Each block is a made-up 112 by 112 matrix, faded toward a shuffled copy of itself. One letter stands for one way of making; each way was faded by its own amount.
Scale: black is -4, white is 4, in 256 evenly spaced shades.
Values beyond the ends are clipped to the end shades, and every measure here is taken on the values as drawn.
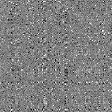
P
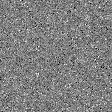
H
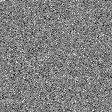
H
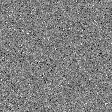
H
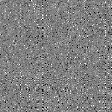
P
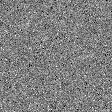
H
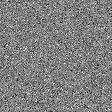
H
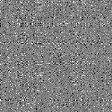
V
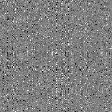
P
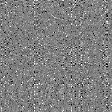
P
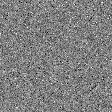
H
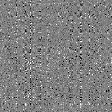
P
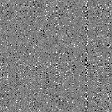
P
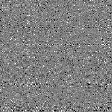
V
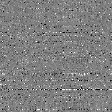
V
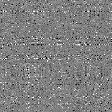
V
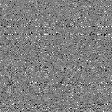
V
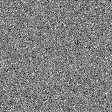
H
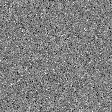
H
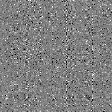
P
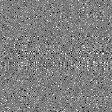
V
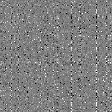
P
